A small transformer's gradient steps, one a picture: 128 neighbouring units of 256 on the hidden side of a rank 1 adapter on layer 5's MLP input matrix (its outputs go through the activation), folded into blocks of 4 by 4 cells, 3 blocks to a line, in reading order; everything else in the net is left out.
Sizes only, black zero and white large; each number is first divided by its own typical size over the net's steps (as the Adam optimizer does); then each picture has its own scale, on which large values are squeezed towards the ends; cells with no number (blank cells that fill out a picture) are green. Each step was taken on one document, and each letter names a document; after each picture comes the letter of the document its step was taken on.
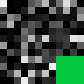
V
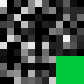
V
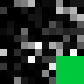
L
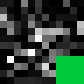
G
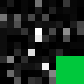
G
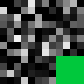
V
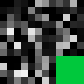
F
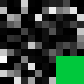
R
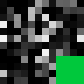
V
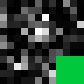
G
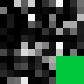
L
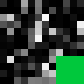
G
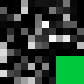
R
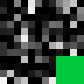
V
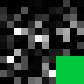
G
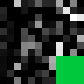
L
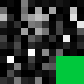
G
